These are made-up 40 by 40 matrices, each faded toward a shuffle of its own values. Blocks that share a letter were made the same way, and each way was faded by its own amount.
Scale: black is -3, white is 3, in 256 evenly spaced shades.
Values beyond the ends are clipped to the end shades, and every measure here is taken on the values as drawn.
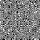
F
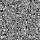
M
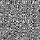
F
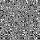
F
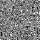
M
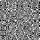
F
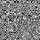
F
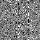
M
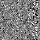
M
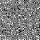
F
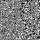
M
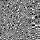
F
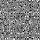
F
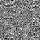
F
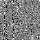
M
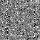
M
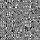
F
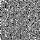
M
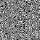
M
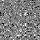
F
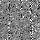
M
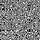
F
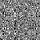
F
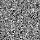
M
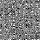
F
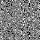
M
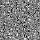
M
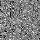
M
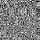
F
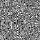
M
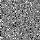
M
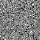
M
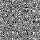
F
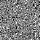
M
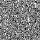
M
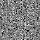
M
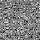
F
